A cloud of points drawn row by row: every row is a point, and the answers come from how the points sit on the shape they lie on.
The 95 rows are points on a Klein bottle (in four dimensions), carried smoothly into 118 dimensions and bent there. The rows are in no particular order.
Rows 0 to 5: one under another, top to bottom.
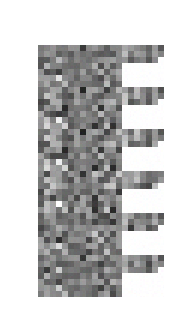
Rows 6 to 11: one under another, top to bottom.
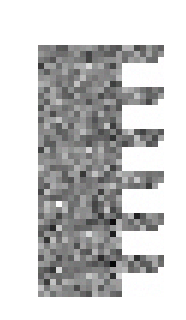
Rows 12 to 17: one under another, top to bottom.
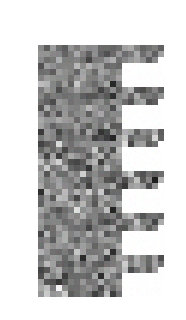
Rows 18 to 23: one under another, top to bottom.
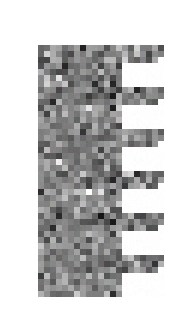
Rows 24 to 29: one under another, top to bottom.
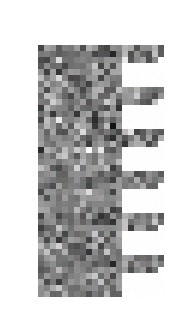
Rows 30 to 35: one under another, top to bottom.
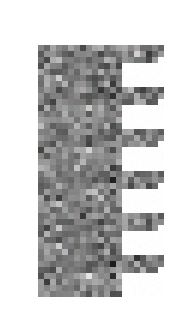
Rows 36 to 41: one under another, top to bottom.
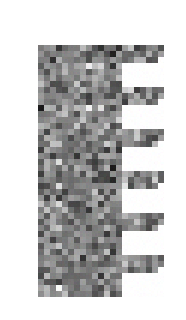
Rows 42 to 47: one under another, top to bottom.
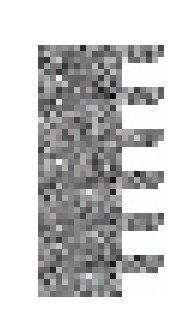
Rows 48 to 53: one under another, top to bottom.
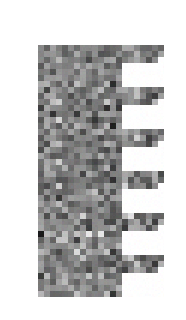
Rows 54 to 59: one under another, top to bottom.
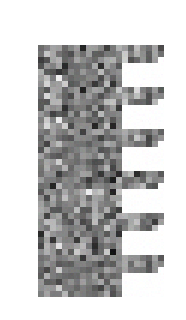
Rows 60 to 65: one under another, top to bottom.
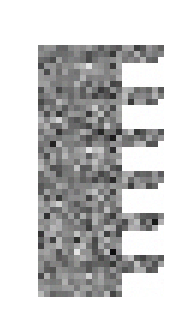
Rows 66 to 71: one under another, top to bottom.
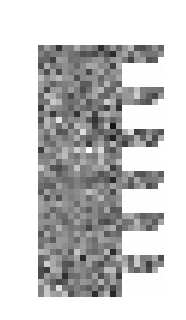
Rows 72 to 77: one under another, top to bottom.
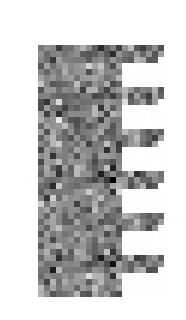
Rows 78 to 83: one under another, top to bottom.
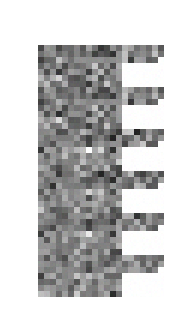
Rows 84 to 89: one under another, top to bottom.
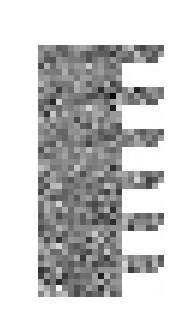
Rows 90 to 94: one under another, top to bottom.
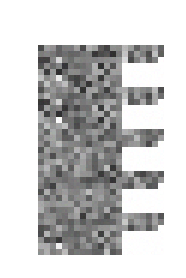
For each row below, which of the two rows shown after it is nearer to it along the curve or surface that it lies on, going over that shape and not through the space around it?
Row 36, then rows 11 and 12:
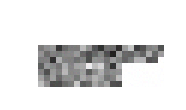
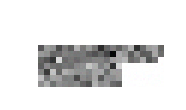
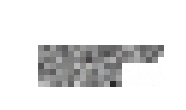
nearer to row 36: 11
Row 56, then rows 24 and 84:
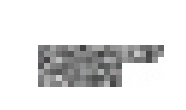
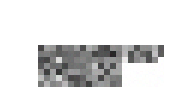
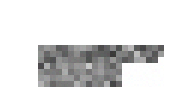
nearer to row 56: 24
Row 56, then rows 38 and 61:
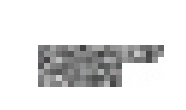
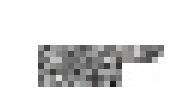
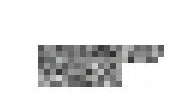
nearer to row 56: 38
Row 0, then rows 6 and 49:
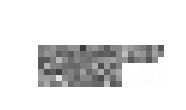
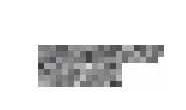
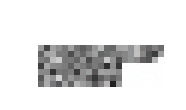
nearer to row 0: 49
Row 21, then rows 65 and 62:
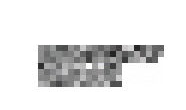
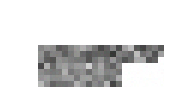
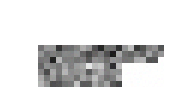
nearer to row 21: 62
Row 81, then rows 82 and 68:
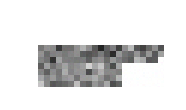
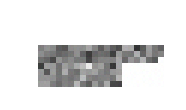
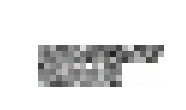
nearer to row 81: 68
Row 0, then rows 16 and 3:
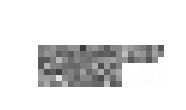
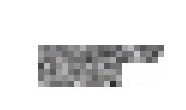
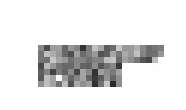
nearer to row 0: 3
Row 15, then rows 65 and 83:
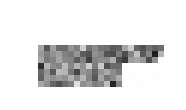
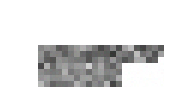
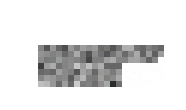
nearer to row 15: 65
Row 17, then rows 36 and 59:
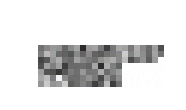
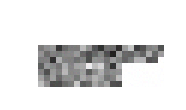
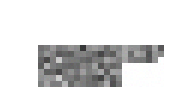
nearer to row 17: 59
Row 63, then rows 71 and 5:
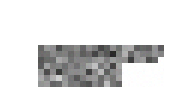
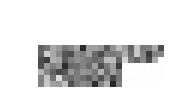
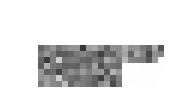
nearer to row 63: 5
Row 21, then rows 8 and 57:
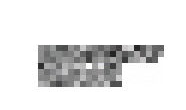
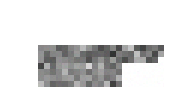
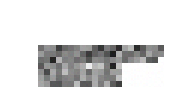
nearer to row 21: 57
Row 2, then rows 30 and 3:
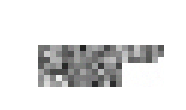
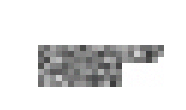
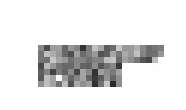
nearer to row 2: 3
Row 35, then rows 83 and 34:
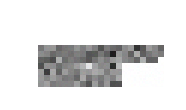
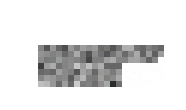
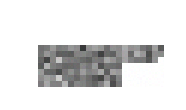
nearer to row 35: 83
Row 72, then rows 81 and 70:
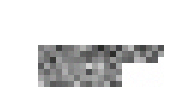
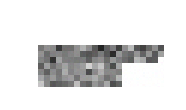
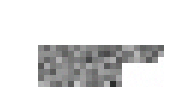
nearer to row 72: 81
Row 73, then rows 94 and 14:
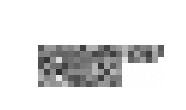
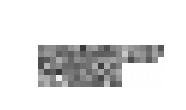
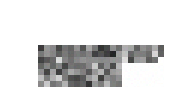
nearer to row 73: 14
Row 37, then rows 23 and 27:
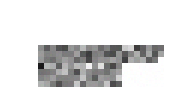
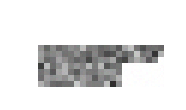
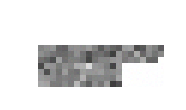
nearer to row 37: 27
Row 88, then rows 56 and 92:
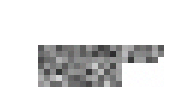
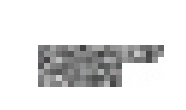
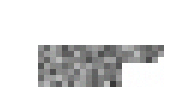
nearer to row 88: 56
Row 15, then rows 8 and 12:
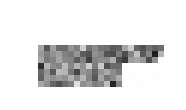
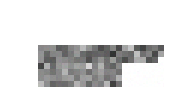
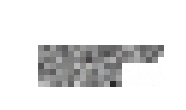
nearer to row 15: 8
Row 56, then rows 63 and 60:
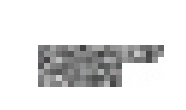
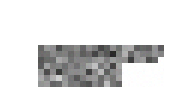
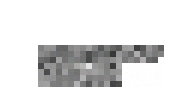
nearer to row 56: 63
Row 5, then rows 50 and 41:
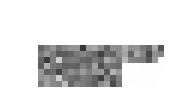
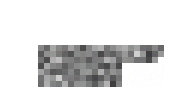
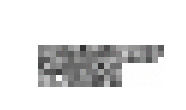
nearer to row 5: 50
